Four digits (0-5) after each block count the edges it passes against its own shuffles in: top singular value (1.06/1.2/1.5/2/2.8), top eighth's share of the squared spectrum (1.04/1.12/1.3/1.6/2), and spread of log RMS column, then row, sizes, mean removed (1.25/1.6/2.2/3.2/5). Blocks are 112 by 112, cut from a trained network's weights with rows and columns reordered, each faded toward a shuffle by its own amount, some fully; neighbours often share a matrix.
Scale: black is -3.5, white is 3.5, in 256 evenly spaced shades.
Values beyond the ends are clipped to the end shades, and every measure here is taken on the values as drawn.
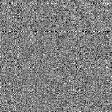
4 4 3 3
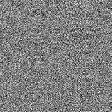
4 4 2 1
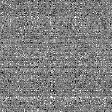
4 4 3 2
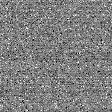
2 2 1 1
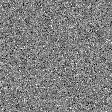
0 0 0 0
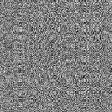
4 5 3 1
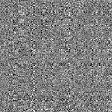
4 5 3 3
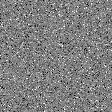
0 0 0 0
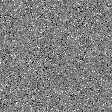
0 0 0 0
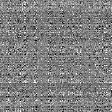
4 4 4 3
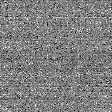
3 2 2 1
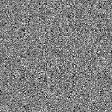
3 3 2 1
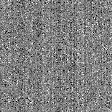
3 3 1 2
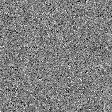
1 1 0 0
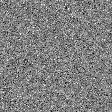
1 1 0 0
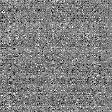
3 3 3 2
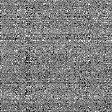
3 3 3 2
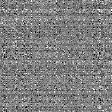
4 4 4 2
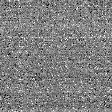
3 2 2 1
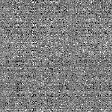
3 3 3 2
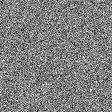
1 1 0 0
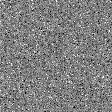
0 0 0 0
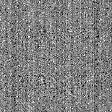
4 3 1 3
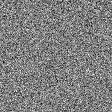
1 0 0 0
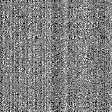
4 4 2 3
